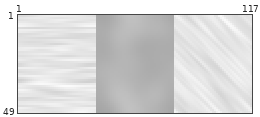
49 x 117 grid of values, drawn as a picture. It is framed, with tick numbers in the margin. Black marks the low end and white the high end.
The table splits into one row of 3 panels. Panel 1,1: very high, streaked across, faint in contrast. Panel 1,2: high, smooth, faint in contrast. Panel 1,3: very high, slanting down to the right, faint in contrast.
